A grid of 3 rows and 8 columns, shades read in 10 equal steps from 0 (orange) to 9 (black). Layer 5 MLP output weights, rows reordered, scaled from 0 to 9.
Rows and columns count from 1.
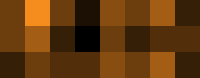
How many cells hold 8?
1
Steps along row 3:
down up same down up down up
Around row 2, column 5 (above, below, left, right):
4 4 9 7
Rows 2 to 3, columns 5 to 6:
5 7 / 4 5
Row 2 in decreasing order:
9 7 7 6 6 5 5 3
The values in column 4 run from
6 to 9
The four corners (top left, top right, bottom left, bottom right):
5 7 7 7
